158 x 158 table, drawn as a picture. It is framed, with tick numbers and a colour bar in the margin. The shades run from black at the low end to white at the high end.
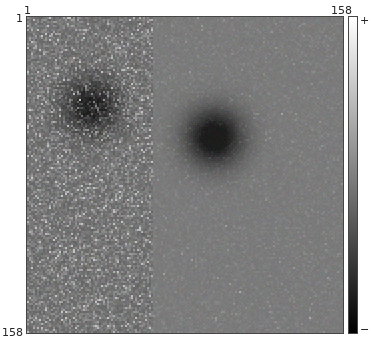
Dips: two. Mirror symmetry: none. Seam: vertical, 40% of the way across, the right part calmer. Odd rows or columns: none. Histogram: skewed, a long tail of low values.
